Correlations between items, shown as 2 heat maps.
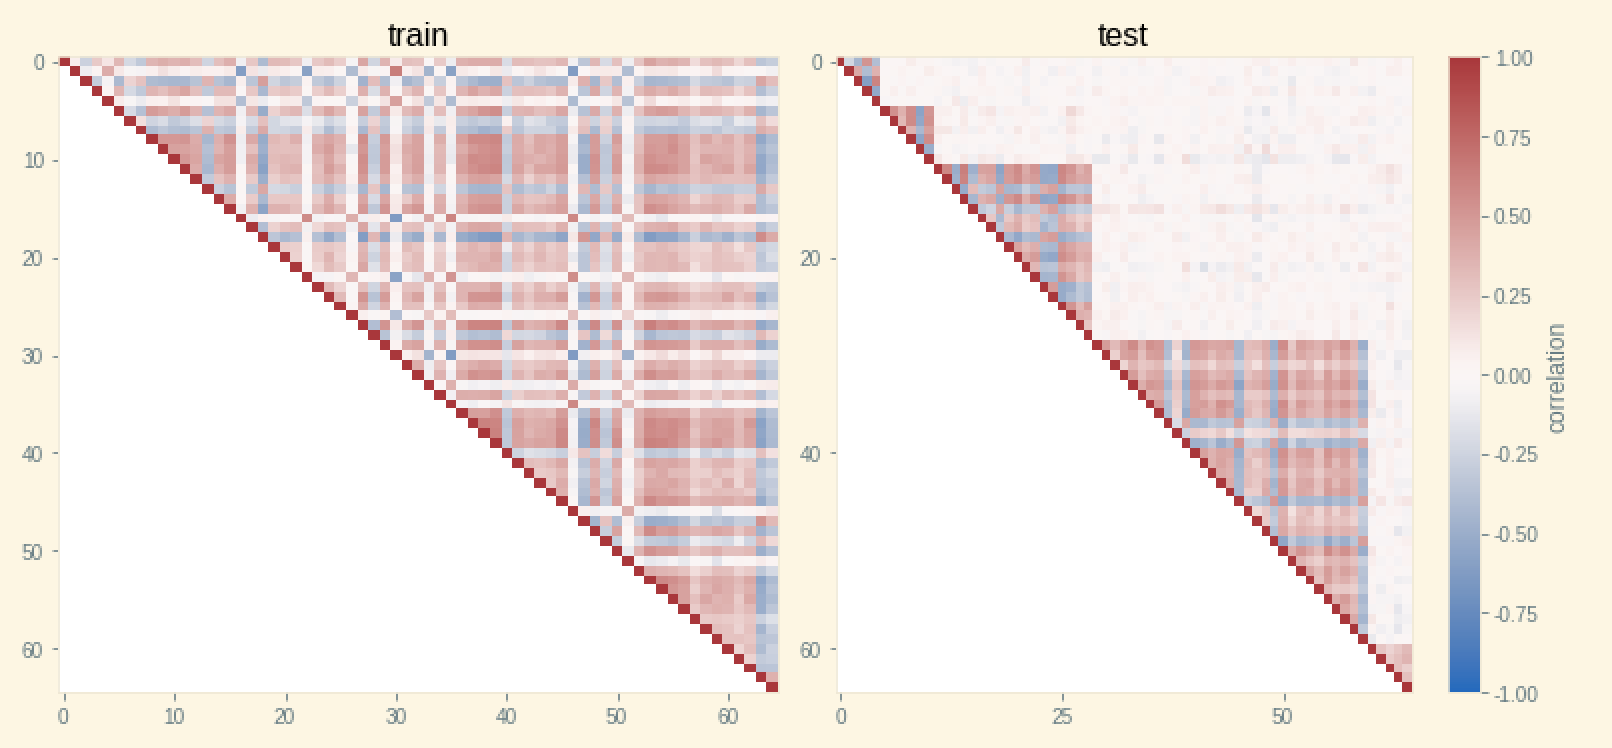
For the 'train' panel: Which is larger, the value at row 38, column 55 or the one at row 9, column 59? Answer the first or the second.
the first
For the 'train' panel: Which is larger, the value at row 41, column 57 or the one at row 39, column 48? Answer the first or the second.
the second
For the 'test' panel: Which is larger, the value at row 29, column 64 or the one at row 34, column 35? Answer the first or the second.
the second
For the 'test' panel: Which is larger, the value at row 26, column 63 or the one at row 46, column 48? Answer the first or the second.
the second
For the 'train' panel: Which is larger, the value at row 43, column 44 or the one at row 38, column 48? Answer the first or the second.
the second
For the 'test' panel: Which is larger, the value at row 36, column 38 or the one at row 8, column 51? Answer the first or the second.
the first
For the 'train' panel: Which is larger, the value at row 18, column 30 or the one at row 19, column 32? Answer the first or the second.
the second
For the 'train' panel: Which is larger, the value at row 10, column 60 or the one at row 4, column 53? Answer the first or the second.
the first
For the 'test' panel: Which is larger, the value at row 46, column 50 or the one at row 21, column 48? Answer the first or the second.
the first
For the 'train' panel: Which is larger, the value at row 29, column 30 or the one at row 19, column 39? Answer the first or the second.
the second
